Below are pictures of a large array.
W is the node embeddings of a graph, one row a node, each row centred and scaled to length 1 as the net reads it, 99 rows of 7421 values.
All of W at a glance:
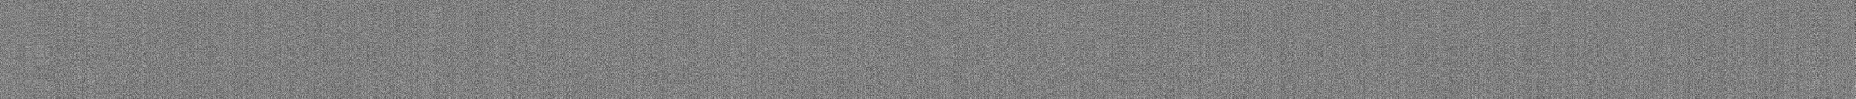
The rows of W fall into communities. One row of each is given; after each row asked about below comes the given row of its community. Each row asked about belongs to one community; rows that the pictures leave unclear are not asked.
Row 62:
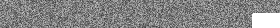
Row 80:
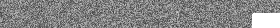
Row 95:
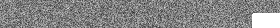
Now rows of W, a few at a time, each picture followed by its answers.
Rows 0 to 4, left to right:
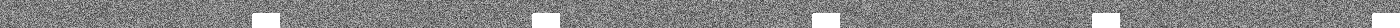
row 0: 95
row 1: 95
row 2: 95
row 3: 62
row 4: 80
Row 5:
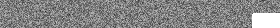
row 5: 95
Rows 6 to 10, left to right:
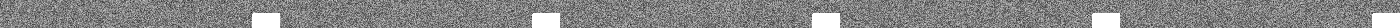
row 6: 80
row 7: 80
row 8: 80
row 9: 80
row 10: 95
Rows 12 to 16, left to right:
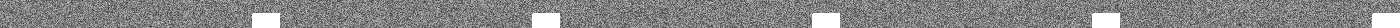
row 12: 62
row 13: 62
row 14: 95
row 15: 62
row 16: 80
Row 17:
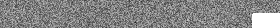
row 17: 95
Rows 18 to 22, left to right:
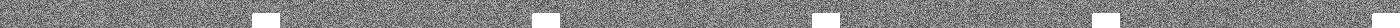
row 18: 62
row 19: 95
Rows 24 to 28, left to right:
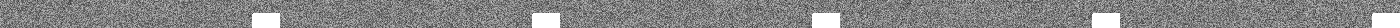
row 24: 80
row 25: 95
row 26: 62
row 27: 80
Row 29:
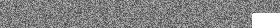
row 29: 95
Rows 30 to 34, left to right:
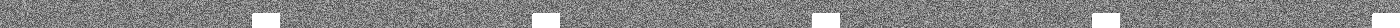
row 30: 62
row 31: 95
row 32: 62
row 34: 80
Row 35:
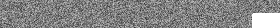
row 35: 95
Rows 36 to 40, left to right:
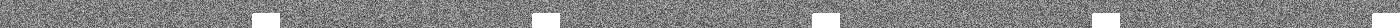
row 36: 95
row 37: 80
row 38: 95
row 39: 62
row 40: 62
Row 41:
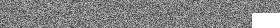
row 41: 62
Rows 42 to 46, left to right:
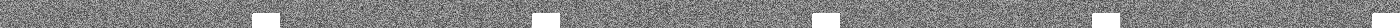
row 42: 95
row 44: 95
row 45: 62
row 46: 80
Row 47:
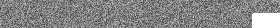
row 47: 80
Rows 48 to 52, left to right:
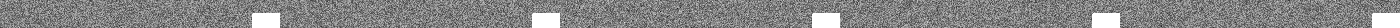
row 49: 62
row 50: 62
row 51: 80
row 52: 62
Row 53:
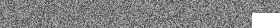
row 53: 80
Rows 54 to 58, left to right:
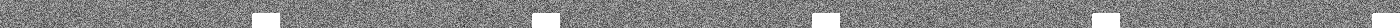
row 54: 80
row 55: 80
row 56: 80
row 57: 95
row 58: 95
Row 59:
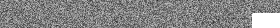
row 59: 62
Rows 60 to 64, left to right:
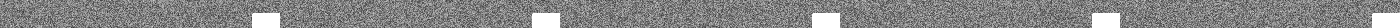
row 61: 80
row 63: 62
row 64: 62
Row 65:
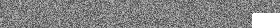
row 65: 80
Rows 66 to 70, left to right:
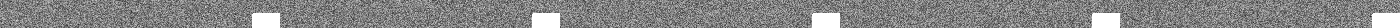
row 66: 95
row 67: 80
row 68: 95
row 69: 80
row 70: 80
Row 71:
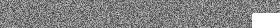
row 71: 62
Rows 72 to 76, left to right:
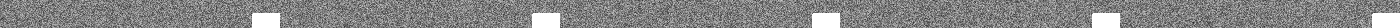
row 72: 62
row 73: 95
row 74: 95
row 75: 95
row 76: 95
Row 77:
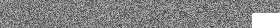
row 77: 80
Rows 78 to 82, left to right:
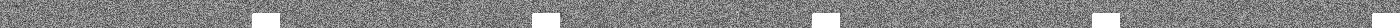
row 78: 95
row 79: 62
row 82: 62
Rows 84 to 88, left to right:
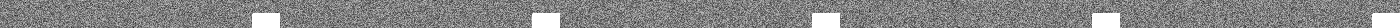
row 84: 62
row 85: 80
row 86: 62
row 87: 62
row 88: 62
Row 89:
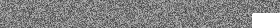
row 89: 62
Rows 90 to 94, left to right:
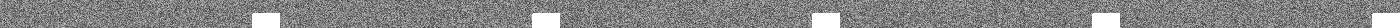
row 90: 62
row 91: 95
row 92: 62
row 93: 80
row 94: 62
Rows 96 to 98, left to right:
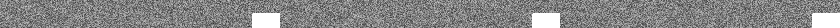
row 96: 62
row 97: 62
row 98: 62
